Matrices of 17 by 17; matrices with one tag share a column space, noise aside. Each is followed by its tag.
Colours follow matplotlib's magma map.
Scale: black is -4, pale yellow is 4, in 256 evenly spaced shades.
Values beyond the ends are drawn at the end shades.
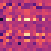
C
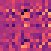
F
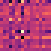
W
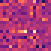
W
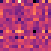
W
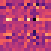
C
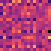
W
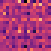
W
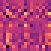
F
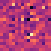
C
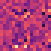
F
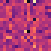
W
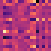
W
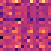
W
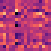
F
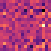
F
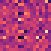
W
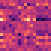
C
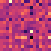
W
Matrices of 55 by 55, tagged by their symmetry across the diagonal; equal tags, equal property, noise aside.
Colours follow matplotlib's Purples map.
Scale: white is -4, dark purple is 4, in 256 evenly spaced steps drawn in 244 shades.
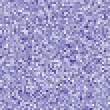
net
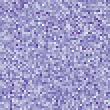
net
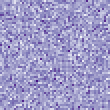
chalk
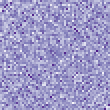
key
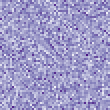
chalk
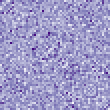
key
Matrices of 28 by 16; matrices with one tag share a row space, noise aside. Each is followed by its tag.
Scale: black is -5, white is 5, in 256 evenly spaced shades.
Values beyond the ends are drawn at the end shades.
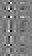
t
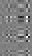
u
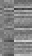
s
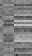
s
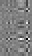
u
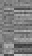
s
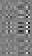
u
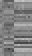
s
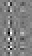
t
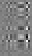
u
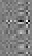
u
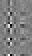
t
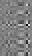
u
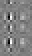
t
